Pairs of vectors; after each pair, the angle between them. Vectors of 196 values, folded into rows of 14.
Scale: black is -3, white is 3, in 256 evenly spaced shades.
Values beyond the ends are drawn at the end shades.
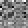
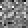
nearly opposite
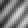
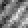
nearly parallel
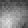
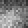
nearly parallel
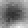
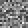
orthogonal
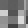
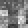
nearly parallel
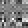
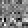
nearly parallel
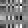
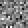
partly aligned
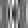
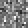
orthogonal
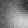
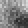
nearly opposite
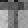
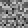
orthogonal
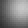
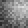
nearly parallel
